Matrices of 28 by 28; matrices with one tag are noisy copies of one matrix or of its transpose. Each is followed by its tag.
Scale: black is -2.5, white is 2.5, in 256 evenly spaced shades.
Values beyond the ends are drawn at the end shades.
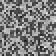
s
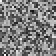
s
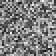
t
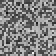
t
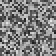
s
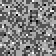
s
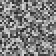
s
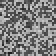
t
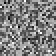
s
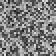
s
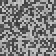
t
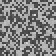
s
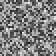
s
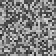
t
